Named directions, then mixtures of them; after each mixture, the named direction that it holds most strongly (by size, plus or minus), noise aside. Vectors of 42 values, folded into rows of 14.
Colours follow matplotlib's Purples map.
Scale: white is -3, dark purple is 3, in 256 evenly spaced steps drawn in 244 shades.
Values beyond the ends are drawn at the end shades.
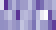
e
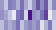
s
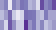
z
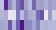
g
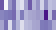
g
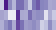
g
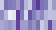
s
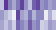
g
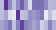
g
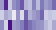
g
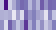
z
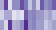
z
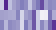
e
